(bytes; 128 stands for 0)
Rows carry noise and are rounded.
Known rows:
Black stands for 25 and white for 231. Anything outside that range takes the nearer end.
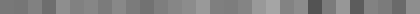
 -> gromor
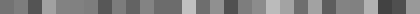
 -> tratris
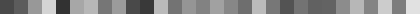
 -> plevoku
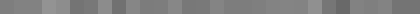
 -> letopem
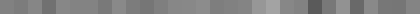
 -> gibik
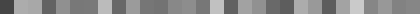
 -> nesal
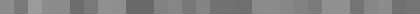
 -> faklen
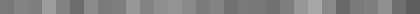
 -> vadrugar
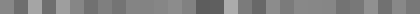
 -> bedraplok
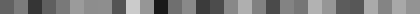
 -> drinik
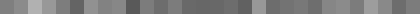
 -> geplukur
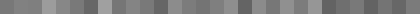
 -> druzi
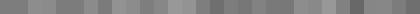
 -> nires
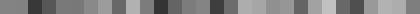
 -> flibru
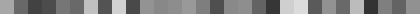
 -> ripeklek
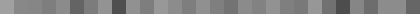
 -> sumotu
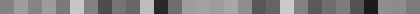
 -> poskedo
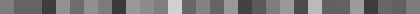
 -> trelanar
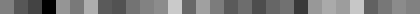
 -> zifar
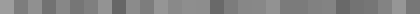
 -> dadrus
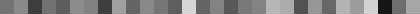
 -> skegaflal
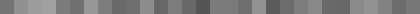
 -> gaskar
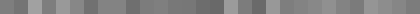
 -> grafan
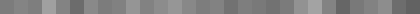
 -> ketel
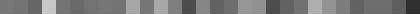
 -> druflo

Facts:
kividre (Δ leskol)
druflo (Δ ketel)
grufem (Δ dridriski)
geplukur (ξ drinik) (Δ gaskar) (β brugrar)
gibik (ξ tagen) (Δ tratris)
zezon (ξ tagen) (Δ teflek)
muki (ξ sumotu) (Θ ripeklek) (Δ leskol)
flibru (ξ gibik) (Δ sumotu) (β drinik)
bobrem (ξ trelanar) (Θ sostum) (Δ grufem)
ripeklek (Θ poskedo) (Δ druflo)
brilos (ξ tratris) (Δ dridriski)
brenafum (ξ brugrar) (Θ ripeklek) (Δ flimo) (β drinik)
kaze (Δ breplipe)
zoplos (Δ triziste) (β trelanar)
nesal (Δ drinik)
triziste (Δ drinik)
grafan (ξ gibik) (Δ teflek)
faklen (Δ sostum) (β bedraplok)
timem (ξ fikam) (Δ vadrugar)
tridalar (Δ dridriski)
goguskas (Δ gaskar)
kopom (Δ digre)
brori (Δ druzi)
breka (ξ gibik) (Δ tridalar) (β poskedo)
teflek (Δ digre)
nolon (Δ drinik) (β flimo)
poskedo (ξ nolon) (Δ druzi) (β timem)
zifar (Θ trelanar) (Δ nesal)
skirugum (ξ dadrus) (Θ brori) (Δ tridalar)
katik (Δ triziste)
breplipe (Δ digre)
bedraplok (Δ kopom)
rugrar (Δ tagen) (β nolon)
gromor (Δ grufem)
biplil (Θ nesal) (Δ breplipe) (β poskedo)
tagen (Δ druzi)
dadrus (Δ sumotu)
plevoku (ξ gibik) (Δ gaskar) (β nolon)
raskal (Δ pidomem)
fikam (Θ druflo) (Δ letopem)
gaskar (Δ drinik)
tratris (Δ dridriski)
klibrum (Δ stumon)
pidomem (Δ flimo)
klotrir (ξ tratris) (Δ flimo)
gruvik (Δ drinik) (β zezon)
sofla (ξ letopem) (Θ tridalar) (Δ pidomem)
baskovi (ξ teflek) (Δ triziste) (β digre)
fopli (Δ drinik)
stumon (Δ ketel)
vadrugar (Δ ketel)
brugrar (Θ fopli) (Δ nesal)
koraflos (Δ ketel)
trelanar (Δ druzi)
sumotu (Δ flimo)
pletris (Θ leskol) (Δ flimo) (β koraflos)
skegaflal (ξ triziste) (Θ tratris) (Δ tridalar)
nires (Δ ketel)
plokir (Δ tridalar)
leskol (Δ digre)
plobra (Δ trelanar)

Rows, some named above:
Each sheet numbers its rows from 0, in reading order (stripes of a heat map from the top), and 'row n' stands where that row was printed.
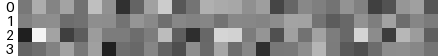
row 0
timem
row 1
plokir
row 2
biplil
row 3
brori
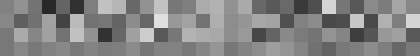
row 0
pletris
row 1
flimo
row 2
timem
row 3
dridriski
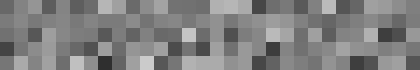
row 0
leskol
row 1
dridriski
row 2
tratris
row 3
fopli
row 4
timem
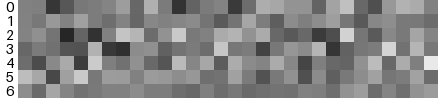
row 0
flibru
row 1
digre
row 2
pletris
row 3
skirugum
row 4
nolon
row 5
sostum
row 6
katik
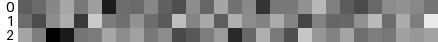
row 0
brori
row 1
nolon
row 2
brenafum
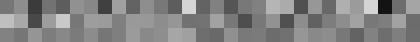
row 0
skegaflal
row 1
sostum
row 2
koraflos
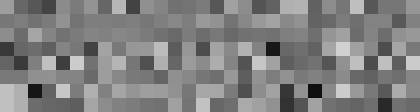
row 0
muki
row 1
grufem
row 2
katik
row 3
brugrar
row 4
rugrar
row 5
plobra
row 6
bobrem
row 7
sofla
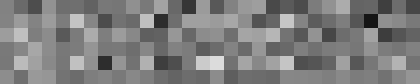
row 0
fikam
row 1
poskedo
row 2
tridalar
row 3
goguskas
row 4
breka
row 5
triziste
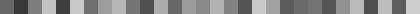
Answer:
rugrar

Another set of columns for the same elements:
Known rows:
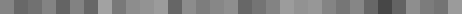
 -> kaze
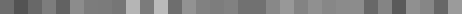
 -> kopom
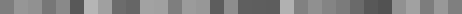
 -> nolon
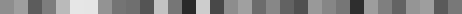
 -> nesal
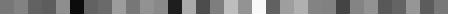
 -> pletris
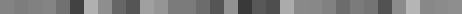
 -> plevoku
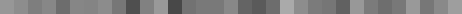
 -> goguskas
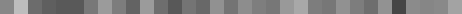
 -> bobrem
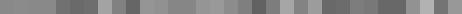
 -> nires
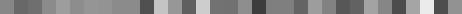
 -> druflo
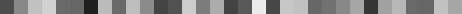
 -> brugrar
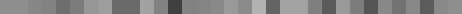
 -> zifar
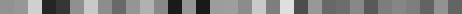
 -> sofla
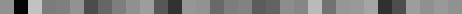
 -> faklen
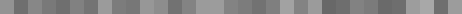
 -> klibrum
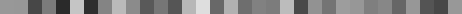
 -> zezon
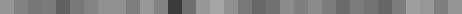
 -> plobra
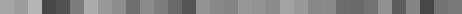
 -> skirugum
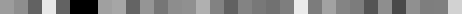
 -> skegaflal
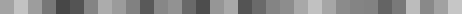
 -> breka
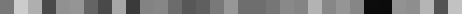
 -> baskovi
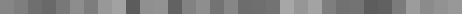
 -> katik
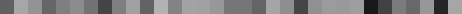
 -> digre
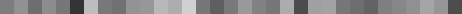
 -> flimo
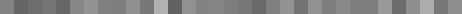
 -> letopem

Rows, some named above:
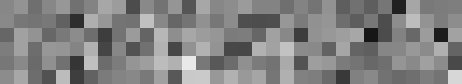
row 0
fikam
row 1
rugrar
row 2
digre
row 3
drinik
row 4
flimo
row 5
koraflos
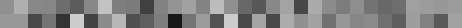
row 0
timem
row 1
gruvik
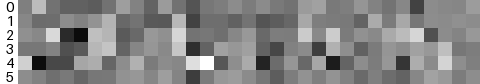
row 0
bobrem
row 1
gaskar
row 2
tridalar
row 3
brori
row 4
ripeklek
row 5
plobra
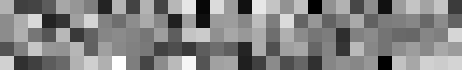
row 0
brenafum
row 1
sofla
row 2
koraflos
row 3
geplukur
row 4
poskedo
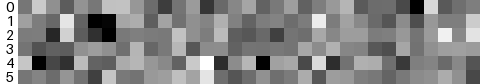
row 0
biplil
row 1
skegaflal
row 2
tratris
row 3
triziste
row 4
muki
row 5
flimo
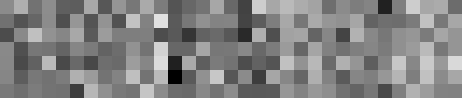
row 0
flibru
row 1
leskol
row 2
geplukur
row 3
sostum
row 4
fopli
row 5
trelanar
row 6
rugrar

